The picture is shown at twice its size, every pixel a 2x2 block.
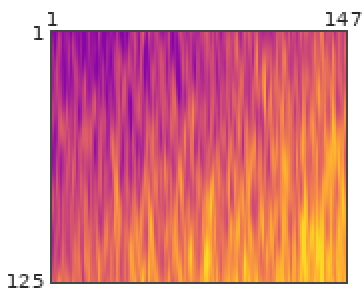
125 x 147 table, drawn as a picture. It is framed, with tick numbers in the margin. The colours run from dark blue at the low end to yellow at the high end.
The field climbs toward the bottom right. Overall the values sit about 60% of the way up the scale. The grain runs up and down. The bottom right is the ninth with the highest average. The ninth with the lowest average is the top left.
